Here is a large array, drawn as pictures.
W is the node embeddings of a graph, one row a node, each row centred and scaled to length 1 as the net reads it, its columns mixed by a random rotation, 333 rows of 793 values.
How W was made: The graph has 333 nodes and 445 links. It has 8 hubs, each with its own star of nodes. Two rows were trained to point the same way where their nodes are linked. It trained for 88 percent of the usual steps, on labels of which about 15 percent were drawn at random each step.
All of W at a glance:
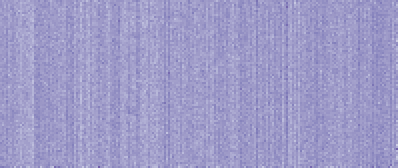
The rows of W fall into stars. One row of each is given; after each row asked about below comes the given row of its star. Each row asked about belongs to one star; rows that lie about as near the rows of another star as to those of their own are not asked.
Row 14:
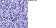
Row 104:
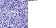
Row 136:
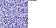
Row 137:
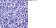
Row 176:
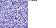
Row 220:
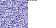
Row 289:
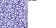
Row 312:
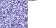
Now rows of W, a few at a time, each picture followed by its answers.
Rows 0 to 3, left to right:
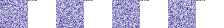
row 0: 312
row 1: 136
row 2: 289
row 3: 136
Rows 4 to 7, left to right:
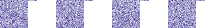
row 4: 14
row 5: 14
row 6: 14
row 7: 14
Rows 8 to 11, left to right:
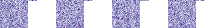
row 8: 14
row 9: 289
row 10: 14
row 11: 312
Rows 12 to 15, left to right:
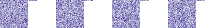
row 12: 137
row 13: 312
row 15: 14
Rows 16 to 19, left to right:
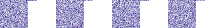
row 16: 104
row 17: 312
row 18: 312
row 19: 137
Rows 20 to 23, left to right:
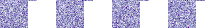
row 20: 312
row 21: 104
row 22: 136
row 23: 289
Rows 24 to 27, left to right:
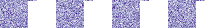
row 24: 136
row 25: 176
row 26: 312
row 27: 136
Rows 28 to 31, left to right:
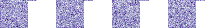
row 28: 137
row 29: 104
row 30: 136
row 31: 312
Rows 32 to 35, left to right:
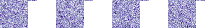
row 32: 136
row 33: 136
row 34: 289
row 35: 136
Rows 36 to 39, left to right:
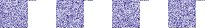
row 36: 312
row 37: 137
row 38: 176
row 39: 104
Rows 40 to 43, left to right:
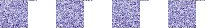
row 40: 136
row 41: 137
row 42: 137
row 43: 176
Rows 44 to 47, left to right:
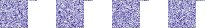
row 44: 104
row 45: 136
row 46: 176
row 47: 14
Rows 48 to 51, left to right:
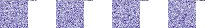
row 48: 104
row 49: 176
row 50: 289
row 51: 176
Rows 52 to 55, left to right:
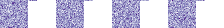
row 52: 104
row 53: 312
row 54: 312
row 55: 14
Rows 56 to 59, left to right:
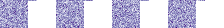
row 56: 289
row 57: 137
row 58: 136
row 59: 220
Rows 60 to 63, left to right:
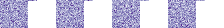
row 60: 176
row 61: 220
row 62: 176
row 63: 312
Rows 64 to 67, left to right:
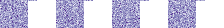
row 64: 220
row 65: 14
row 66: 220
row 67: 220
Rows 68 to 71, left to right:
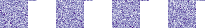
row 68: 312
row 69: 220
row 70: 137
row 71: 220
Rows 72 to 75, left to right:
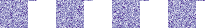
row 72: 137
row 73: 289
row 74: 289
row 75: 220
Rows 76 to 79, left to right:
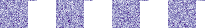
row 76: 312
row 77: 14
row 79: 104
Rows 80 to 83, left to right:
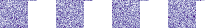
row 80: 312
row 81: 136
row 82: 312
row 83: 14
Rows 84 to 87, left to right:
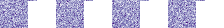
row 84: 136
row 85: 137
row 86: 220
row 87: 136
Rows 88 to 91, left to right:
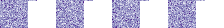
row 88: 14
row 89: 312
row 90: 220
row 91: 312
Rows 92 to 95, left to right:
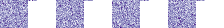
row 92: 104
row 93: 176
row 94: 104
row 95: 14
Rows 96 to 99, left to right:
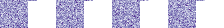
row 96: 289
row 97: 289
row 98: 312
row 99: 136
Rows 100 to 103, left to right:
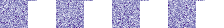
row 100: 136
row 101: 312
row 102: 104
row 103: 136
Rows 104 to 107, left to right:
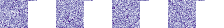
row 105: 14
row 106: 312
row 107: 220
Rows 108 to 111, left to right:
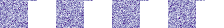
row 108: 220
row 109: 14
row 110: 137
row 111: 289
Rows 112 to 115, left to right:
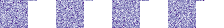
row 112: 137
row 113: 176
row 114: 220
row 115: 289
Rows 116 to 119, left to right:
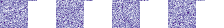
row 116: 104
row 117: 220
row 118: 137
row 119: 104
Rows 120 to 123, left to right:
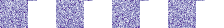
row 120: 220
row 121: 14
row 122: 289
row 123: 220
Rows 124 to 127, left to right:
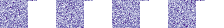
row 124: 104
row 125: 104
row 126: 220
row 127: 136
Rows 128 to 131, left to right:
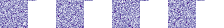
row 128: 136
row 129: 104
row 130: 289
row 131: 289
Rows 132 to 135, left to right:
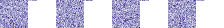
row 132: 312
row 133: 14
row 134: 14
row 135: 137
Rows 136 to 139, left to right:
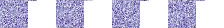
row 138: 136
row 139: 289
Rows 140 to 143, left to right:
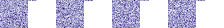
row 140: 14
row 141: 289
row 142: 312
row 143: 104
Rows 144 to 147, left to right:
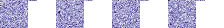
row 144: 289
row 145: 136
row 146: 289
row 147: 136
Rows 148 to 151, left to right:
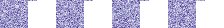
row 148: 220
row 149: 220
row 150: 176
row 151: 104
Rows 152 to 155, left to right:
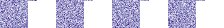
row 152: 289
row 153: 312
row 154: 104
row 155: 220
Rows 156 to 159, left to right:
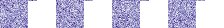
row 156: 176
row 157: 136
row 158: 14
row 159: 14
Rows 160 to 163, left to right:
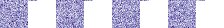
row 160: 14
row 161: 137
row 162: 312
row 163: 14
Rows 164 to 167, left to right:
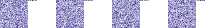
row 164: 104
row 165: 312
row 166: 136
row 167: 104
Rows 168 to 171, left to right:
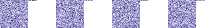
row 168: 176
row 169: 14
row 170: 289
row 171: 136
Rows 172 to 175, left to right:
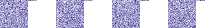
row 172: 104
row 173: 137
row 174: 136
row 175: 176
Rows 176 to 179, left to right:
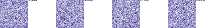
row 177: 136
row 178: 312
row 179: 14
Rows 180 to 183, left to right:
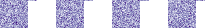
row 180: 137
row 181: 220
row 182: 104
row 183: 137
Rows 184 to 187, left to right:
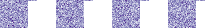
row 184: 289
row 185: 312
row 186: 14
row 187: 104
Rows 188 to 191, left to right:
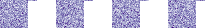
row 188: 312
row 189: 104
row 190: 136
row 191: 104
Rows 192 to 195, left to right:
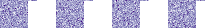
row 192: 176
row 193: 220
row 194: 14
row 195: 104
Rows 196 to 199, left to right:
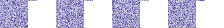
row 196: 176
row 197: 14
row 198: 312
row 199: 176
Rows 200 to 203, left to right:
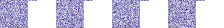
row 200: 312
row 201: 14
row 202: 289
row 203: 220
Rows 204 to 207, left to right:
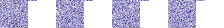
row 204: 137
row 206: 137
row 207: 176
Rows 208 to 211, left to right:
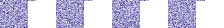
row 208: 289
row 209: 136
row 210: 136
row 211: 104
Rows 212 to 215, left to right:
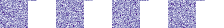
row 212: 220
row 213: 104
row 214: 289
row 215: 312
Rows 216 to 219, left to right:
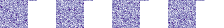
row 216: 14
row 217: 220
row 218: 14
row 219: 14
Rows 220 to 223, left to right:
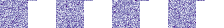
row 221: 137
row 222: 289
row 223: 137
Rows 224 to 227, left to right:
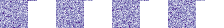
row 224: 136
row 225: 137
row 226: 104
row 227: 220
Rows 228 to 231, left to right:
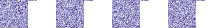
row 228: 104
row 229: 220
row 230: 289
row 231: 176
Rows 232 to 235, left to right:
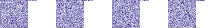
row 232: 137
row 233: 137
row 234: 136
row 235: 176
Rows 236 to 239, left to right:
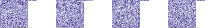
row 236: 137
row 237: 137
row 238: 104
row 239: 14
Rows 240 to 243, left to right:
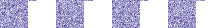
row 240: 14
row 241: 289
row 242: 312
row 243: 14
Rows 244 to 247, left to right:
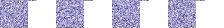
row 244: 137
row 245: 289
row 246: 176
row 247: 14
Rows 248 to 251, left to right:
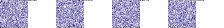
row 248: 289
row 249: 312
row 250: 312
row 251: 14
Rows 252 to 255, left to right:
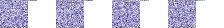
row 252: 136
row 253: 104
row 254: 104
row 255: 312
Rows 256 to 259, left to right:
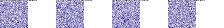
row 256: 289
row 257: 312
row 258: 14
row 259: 312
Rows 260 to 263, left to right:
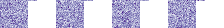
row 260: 137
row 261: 220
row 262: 14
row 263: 289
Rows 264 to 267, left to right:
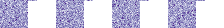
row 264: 14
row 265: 14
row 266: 14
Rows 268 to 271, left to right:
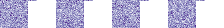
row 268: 137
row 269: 137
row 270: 137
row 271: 136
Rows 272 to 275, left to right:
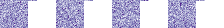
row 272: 137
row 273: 312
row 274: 289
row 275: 289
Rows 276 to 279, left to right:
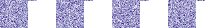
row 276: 220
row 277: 137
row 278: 104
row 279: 14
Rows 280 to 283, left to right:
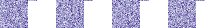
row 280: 104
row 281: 289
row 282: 104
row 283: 104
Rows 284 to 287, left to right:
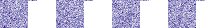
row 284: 176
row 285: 136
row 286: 176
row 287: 137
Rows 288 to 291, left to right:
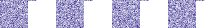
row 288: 137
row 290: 137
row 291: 312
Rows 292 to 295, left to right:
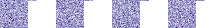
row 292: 14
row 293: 14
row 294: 137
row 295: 312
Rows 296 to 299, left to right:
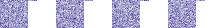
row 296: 220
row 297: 220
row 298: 176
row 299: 176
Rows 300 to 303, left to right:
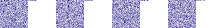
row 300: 14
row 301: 220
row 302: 14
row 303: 220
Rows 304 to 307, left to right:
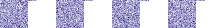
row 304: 137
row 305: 312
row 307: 220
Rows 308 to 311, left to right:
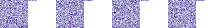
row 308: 137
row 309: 104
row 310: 289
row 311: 220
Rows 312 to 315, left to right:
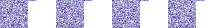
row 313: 312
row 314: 176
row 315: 312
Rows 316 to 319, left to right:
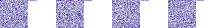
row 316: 176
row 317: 14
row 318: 104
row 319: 14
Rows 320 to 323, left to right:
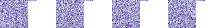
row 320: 289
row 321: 176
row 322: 136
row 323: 104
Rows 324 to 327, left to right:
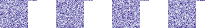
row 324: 312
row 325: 289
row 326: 176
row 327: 289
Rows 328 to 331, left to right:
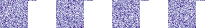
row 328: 220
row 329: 14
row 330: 289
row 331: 104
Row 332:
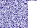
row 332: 312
